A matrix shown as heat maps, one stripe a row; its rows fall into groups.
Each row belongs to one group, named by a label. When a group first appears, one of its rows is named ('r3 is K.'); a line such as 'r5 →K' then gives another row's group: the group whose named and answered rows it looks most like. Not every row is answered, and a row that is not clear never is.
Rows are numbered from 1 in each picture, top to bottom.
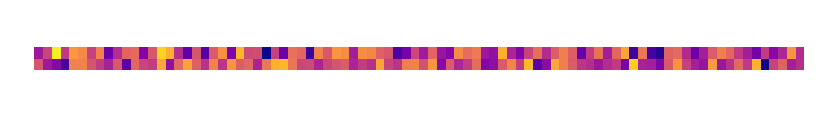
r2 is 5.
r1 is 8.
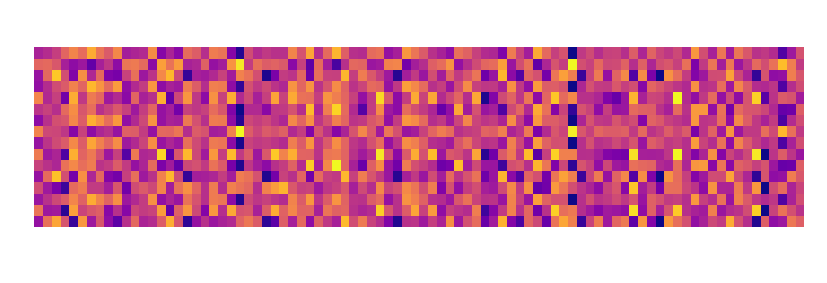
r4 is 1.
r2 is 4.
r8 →4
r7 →1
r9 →1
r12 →8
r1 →1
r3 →8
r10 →5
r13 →5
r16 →8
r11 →1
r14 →1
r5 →5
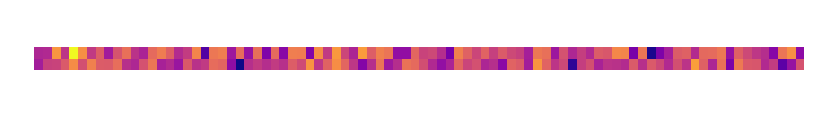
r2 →1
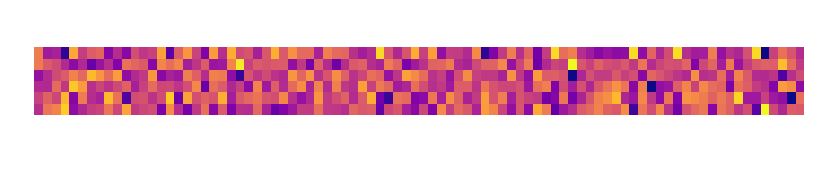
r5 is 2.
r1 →5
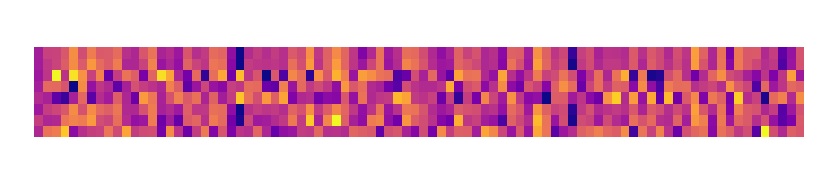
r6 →1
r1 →1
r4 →8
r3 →8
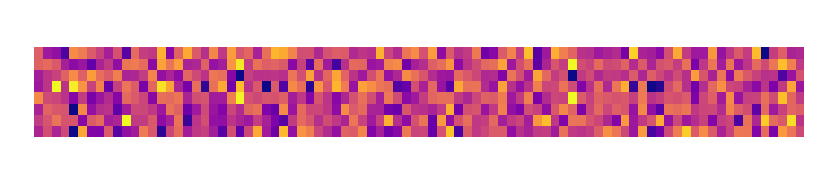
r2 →4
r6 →8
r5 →4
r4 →8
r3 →1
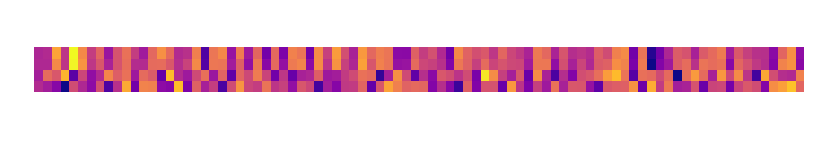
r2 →8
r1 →8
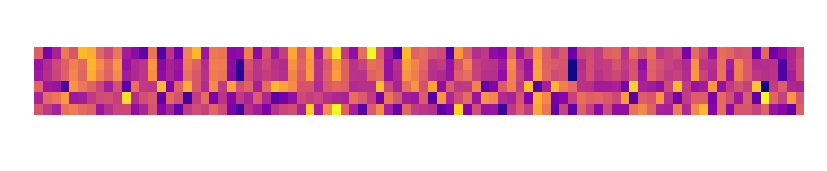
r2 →1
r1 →1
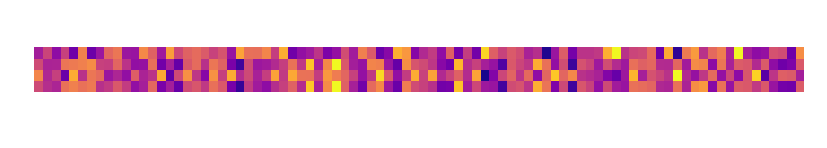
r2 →1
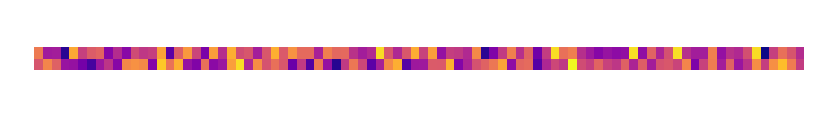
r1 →5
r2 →4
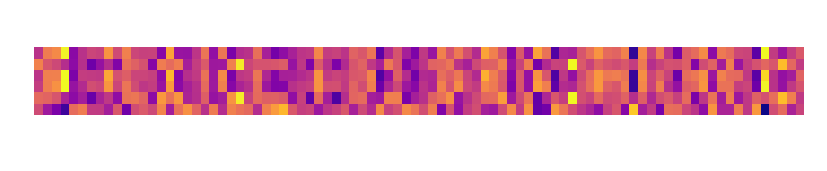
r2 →4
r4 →2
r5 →4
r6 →5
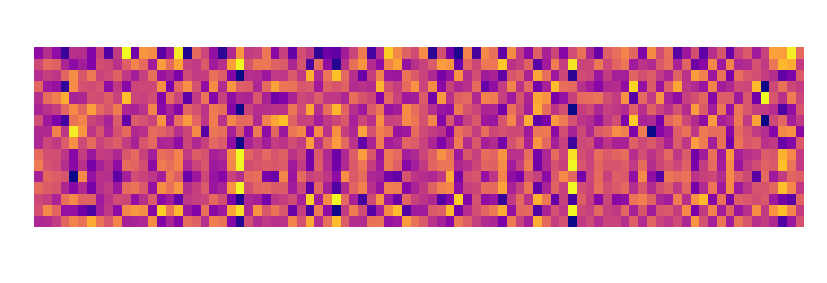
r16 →1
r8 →8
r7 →5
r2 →4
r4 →5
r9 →1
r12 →8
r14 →1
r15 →4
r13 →4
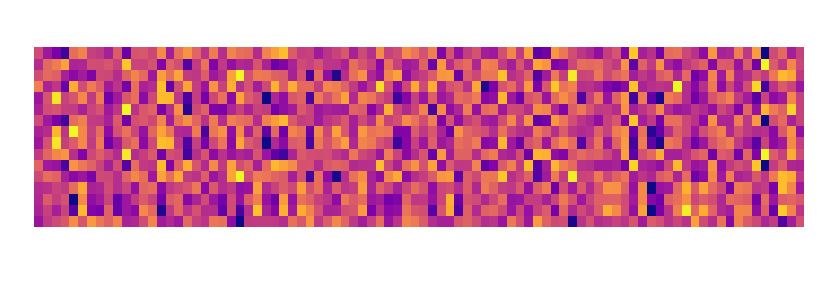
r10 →2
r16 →1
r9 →8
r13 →8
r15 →8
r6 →2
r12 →4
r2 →2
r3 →4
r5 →8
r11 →5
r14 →8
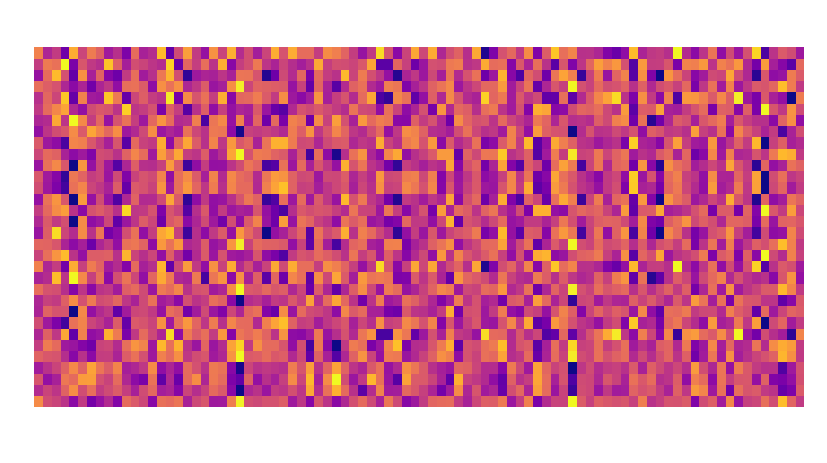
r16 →8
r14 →8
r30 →1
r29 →1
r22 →4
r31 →1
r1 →5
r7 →8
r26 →2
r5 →2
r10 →4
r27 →4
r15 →2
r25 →5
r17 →8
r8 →1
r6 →2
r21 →8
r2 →2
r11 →8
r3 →8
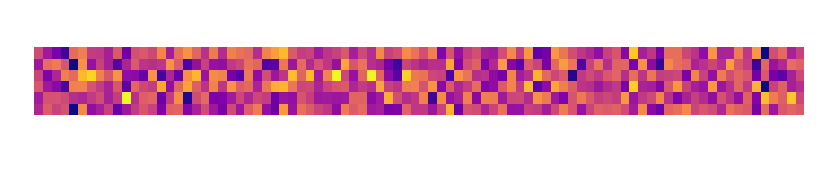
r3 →1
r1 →5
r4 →5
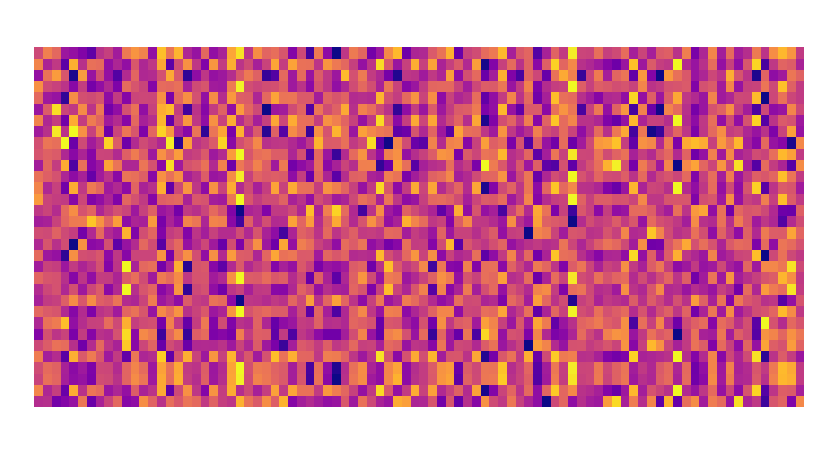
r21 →4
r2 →5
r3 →8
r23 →1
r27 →2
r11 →2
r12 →4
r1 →4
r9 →2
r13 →5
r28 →5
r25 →2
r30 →4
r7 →5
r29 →4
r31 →5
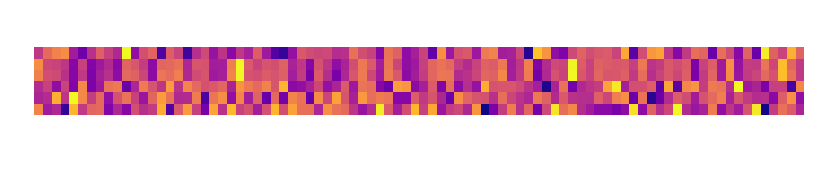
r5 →8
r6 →5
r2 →4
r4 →2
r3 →4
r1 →2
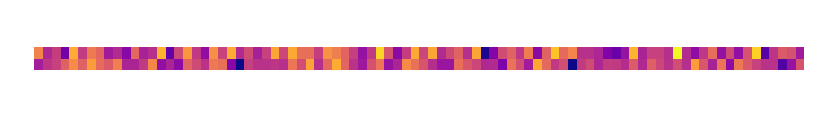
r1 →5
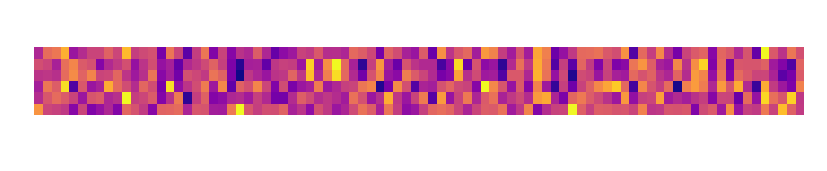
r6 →4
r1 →2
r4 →2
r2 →1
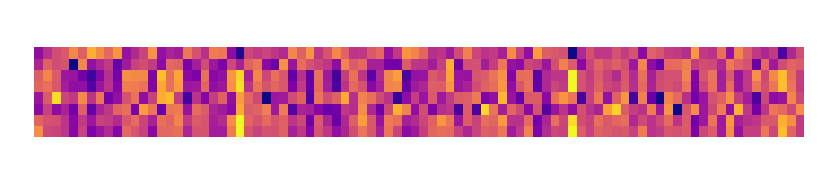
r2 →8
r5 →8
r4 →4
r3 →4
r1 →1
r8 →4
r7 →4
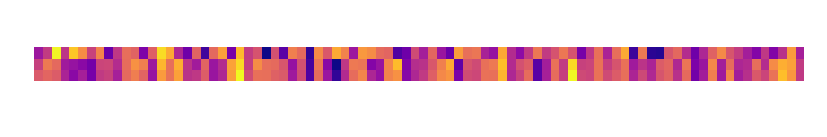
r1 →8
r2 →4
